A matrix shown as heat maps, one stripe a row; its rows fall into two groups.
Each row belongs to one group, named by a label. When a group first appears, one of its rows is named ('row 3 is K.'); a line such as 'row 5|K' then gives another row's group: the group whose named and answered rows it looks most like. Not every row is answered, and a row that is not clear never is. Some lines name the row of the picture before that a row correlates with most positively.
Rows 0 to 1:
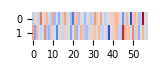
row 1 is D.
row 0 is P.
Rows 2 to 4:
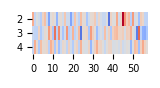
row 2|D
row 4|P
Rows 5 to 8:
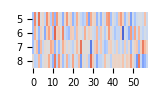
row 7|P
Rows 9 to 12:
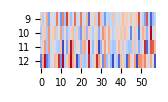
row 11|P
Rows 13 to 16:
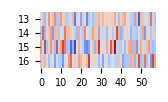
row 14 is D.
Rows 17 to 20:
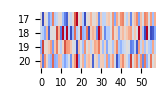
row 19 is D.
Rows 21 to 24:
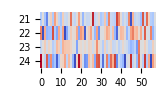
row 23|D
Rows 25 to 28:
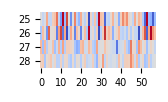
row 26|P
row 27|D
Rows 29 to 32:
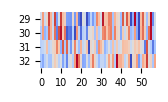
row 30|P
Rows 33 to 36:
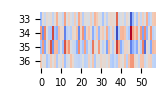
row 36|D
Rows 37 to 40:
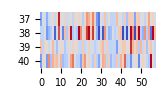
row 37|P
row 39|D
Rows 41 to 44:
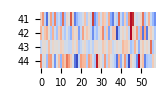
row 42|D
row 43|P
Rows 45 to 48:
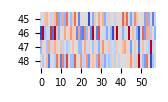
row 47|P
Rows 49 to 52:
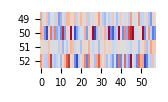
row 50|D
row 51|P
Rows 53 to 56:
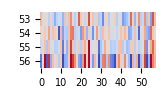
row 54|P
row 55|P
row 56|P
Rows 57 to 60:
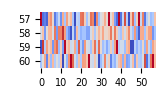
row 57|D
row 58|P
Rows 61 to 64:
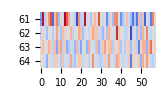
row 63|P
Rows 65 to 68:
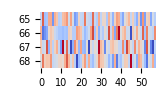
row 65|D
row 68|D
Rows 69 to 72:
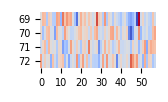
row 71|P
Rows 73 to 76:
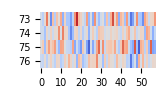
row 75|P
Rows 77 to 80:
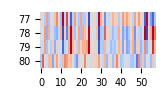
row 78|P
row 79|P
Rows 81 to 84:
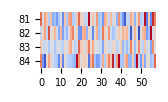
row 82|P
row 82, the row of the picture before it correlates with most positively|78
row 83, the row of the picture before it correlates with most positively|79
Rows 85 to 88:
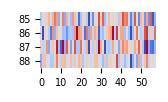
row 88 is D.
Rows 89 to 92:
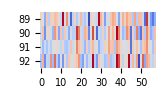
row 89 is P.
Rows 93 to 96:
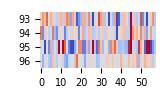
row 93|D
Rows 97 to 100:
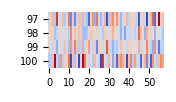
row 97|P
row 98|D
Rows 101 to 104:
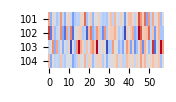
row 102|D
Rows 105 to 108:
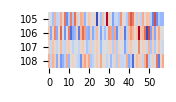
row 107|D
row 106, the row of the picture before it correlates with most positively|101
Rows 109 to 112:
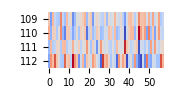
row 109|D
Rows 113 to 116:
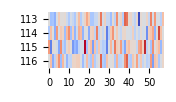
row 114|P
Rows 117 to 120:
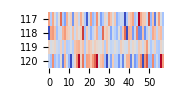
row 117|D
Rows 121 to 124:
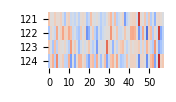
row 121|D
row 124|P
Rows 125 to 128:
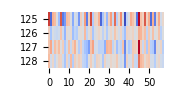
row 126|D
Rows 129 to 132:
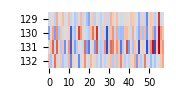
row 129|P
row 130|P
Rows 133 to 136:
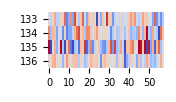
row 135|D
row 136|D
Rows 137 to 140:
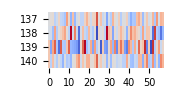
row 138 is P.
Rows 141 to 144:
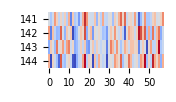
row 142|D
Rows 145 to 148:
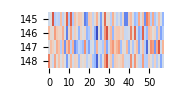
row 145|D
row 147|P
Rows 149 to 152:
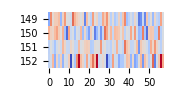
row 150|P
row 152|P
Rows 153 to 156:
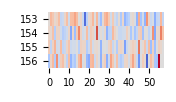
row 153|D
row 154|P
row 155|D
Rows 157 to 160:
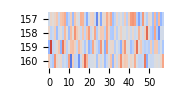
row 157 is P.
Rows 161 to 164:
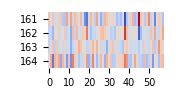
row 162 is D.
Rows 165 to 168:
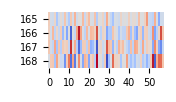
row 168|P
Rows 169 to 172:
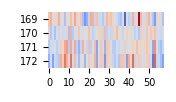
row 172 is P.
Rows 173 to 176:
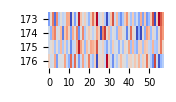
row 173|P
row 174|D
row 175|P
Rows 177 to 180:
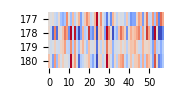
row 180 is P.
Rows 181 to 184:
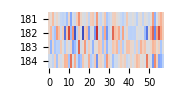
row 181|P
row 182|P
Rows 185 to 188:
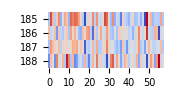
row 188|P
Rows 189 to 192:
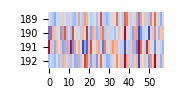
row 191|D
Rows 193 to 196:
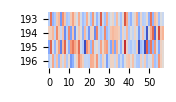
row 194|P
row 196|P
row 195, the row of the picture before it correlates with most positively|190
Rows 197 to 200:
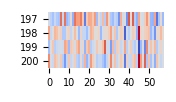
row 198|D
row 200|D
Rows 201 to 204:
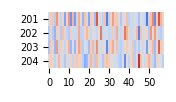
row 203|P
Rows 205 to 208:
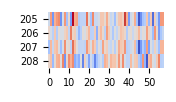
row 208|P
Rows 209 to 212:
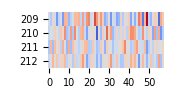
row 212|P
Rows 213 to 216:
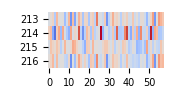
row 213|P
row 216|P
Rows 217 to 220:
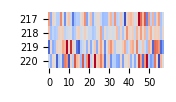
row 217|D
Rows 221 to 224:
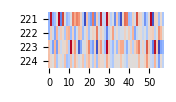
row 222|P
